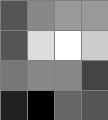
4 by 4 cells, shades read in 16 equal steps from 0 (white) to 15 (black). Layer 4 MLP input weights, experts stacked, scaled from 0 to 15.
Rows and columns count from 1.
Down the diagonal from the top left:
10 2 7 10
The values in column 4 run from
3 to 11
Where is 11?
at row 3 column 4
